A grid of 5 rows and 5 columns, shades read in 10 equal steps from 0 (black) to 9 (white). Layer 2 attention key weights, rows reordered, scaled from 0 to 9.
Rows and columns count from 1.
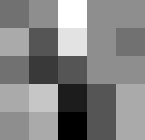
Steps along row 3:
down up up same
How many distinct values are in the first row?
3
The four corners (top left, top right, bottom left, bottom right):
4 5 5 6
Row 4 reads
6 7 1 3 6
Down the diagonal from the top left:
4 3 3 3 6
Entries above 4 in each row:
4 3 2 3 3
